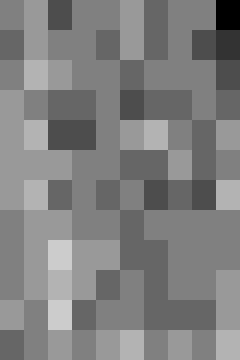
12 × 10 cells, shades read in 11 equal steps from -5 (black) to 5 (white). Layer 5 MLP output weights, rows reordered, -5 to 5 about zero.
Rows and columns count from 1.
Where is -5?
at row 1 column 10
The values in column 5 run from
-1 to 1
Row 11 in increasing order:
-1 -1 -1 -1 0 0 0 1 1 3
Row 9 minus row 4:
-1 1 4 2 1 1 0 1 0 1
